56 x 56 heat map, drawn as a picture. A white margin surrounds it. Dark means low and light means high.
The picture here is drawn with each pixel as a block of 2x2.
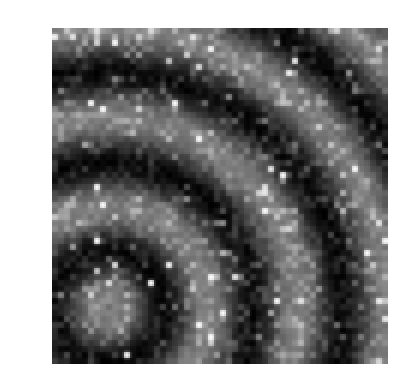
On average the colour sits 30% of the way up the scale. There is no overall slope. Concentric rings centre on the bottom left. The bottom left is the ninth with the lowest average. No single row or column stands out from its neighbours. The halves do not mirror each other.
